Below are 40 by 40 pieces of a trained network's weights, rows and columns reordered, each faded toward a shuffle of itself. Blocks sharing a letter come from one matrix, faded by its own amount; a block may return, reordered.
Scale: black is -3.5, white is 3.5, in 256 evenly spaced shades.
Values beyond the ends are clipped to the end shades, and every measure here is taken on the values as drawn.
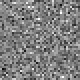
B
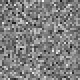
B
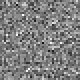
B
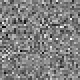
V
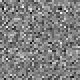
V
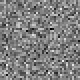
B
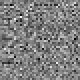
V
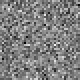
B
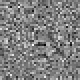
V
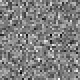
V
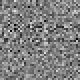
V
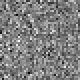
B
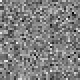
B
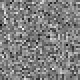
B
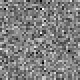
V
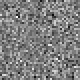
B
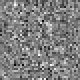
V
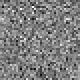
V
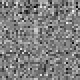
V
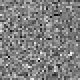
B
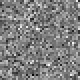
B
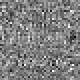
V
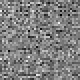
V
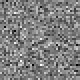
V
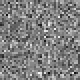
V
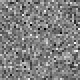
B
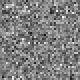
B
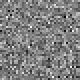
V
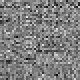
V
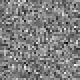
B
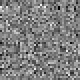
V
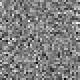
B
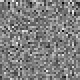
V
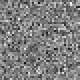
B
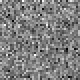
B
